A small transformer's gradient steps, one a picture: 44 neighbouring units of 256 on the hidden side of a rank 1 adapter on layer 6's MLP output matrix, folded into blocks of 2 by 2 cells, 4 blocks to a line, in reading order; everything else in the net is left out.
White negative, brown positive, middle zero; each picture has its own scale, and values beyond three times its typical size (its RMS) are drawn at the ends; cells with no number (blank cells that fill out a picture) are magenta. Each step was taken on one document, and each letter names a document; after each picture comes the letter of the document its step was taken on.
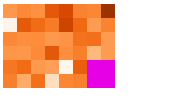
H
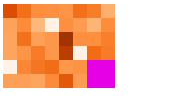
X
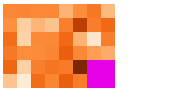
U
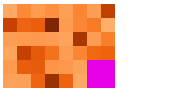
X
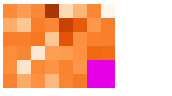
H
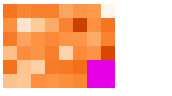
U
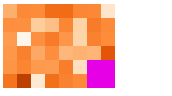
U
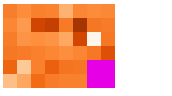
U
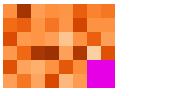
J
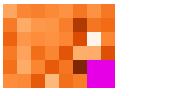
U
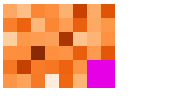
J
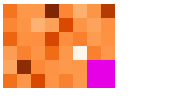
H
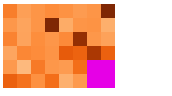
X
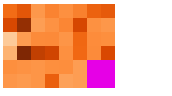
J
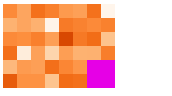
H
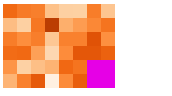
H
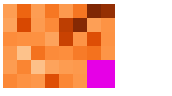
J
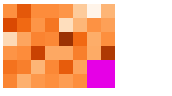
J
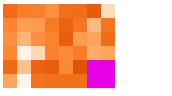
U
